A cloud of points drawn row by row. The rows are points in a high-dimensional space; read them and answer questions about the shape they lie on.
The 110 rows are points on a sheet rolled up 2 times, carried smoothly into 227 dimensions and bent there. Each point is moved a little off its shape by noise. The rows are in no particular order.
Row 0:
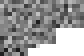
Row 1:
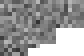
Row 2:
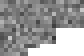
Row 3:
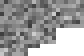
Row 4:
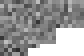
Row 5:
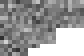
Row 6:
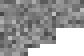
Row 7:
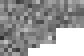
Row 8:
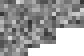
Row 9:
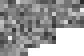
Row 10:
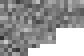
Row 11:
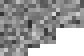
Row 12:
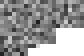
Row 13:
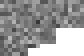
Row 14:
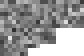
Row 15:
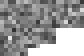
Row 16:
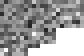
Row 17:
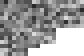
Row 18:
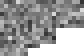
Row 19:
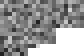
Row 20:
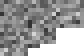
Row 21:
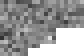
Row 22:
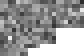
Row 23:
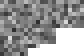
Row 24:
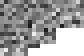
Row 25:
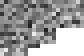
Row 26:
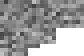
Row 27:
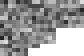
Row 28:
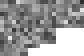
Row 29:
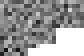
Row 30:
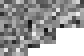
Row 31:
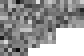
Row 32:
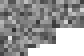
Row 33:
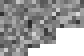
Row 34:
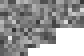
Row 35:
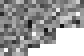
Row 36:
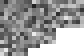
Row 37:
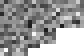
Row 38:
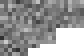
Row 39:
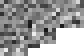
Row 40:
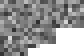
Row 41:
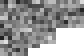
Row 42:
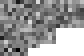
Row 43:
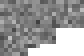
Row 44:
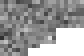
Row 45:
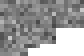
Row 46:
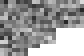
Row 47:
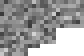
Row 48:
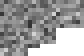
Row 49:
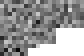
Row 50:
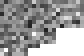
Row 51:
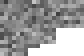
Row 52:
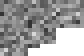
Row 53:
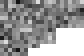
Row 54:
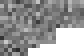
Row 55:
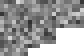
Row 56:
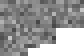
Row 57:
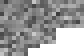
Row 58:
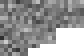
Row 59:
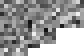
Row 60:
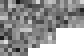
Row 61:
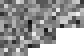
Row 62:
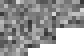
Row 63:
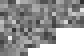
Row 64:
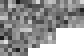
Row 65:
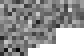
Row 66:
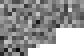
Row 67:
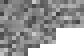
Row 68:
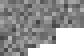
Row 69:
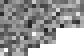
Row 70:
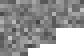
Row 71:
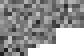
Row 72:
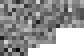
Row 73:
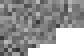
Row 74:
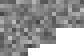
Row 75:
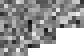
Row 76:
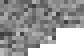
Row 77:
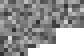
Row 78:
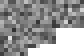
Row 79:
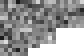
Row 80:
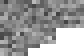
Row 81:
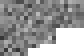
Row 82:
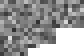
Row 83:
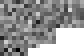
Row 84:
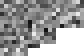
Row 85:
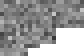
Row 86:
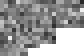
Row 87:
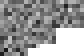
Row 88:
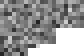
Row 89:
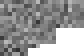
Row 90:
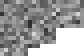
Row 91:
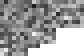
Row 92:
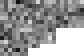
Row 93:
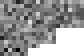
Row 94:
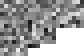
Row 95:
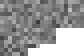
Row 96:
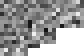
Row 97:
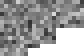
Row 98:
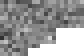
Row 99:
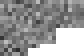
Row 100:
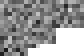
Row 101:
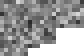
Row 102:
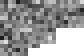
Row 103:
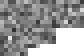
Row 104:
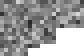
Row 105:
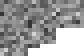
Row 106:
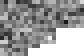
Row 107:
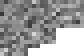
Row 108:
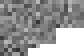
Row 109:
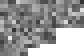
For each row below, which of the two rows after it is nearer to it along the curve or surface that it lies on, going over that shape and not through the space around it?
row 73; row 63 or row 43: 43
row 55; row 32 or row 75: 32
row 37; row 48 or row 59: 59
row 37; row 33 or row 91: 91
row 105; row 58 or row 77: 58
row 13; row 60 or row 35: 60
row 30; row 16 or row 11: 16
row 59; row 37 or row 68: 37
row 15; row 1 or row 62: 62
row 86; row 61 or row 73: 73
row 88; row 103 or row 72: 103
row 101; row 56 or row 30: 56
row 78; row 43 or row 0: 0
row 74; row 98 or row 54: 54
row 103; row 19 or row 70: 19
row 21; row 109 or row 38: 38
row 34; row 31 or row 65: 65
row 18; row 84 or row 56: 56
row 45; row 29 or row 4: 4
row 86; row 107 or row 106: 107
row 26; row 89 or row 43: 89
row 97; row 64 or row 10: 10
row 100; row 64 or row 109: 109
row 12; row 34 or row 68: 34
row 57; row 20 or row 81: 20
